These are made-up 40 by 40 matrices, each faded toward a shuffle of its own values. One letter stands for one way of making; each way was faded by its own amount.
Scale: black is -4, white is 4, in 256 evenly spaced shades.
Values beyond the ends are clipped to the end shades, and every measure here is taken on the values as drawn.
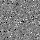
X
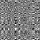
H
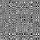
H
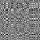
H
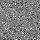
X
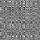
H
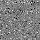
X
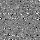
X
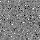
X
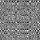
H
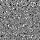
X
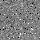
X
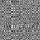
H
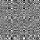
H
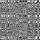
H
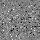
X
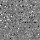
X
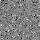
X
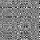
H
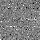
X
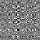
H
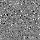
X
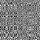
H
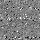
X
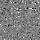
X
